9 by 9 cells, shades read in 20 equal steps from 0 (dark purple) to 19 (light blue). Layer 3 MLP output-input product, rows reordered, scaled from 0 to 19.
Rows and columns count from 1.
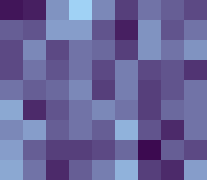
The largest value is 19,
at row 1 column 4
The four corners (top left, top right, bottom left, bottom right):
1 6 15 14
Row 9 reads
15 10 3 8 11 16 5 3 14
